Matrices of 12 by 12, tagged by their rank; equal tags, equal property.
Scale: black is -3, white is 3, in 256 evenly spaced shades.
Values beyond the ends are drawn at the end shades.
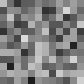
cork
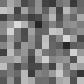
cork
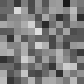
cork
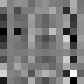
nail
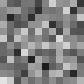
cork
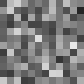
cork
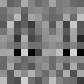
nail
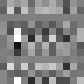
nail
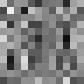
nail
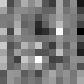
nail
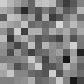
cork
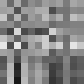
nail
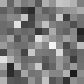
cork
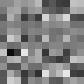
nail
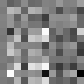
nail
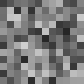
cork
